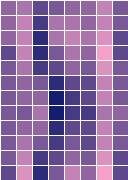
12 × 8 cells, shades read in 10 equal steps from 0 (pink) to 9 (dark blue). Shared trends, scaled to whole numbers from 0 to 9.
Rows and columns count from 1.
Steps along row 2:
down up down same up down up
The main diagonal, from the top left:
4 2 8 5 4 6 2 4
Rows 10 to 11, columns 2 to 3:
3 5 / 2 7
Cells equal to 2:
12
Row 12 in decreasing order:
8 6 6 5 4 2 1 0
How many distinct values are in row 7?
6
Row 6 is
5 4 5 8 6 6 2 5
